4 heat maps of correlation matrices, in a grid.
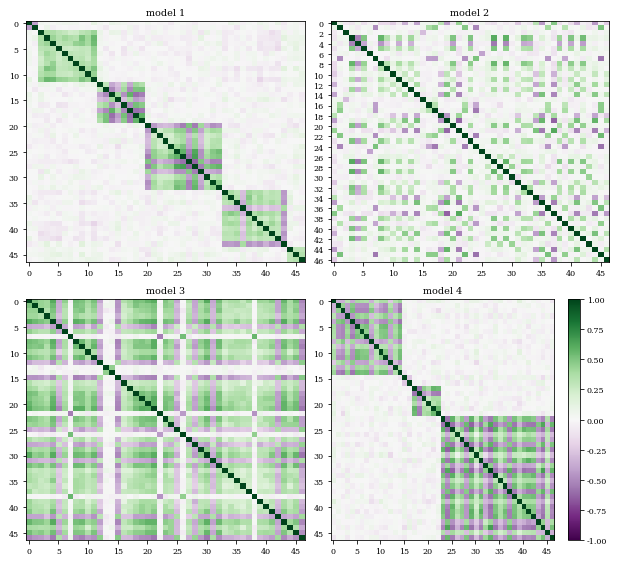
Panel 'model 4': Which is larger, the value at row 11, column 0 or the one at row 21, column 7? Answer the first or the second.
the first
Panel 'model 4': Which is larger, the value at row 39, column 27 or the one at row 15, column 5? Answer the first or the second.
the first
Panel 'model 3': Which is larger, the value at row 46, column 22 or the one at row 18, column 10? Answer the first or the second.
the second
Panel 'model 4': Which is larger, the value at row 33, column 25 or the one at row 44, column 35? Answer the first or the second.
the second
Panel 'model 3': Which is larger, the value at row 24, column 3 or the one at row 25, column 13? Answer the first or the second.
the first
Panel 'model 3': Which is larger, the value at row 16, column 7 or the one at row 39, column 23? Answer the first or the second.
the second
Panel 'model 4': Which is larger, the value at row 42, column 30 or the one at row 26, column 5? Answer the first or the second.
the first
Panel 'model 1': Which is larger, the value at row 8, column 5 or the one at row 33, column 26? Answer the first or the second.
the first
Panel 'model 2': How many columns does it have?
47
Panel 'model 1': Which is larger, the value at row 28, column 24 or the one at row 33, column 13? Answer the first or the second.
the first
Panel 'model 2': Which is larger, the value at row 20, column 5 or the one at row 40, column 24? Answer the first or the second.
the first
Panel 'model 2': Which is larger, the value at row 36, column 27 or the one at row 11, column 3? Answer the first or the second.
the second
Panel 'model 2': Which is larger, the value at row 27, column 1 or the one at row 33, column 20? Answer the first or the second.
the second
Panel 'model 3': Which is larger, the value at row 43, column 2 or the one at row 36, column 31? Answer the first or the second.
the first
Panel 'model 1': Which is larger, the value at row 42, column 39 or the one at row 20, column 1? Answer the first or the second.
the first
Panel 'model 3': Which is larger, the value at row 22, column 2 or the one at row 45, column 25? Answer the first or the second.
the first
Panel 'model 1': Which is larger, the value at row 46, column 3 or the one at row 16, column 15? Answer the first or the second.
the first
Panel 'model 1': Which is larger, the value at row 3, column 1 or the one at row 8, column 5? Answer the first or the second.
the second
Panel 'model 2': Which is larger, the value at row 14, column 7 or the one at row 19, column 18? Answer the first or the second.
the first
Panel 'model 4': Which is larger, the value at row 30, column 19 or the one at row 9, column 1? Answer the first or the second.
the first
